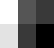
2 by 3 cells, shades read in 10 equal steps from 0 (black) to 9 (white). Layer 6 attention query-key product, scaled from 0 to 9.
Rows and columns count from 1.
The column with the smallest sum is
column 3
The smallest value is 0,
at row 2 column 3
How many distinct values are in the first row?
3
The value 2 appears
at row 1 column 3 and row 2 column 2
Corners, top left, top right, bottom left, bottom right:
9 2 8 0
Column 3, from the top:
2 0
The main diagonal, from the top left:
9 2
